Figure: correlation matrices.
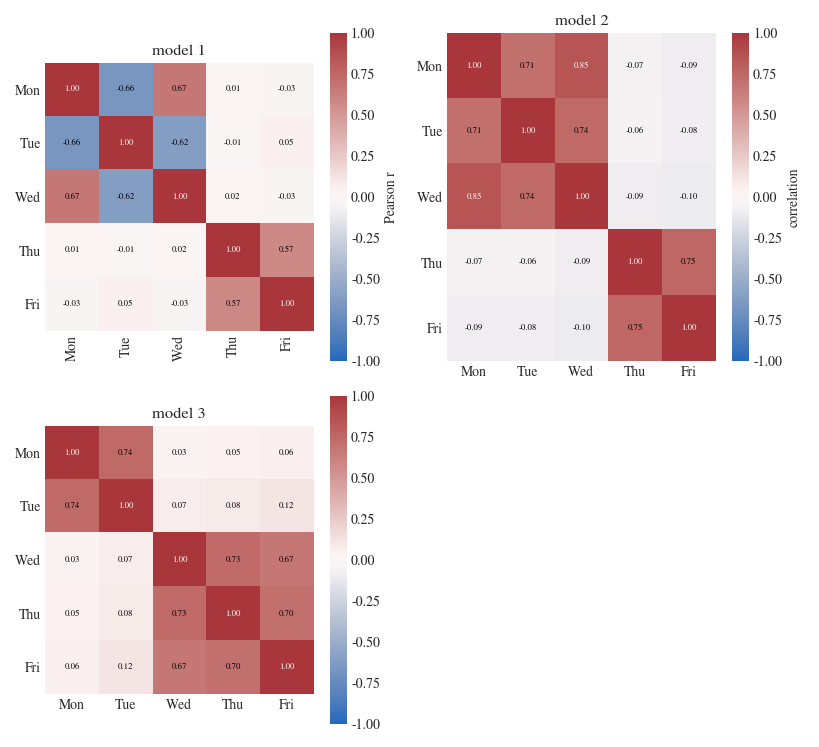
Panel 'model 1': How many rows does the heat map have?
5
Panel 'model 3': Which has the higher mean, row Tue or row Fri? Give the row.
Fri
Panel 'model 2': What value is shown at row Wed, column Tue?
0.74
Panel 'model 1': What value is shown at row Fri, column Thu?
0.57
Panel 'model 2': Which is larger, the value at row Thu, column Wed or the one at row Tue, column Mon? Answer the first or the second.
the second
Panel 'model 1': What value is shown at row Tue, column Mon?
-0.66
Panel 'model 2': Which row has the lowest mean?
Fri
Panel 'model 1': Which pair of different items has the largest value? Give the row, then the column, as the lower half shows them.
Wed, Mon
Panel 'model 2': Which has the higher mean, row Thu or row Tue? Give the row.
Tue
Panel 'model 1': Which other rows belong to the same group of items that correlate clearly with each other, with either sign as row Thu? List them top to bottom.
Fri
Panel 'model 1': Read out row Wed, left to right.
0.67 -0.62 1.00 0.02 -0.03
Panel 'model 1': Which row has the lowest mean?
Tue
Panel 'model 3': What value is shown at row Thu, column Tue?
0.08
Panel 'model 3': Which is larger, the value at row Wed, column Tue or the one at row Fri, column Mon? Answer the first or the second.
the first
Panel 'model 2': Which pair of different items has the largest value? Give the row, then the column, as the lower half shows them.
Wed, Mon
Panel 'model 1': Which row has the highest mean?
Thu
